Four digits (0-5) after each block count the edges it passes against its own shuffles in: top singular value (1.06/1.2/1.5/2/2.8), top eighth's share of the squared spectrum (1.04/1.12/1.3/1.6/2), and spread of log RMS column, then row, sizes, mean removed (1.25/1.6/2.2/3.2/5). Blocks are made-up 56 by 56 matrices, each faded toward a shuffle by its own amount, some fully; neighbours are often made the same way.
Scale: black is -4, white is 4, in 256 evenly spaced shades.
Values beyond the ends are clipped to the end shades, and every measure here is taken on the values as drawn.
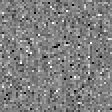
2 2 1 0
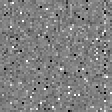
2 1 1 0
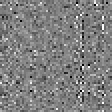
3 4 3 1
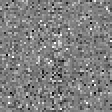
3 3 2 0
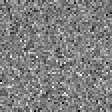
0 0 0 0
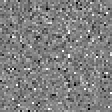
3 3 1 1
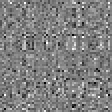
4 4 3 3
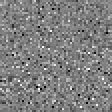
2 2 0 1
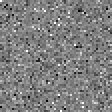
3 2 0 1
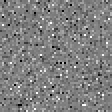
0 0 0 0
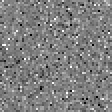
0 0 0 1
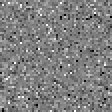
2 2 0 0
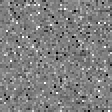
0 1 0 0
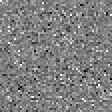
2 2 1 1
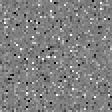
1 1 0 0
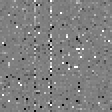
3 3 1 0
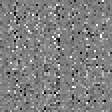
3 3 2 0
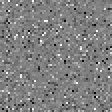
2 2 0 0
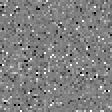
0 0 0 0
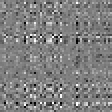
5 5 3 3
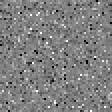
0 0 0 0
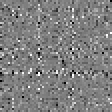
4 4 2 2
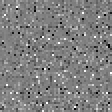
3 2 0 1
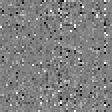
2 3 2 1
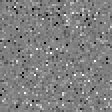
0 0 0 0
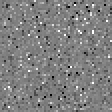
1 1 0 0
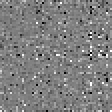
2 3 2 2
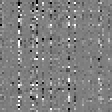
3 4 3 2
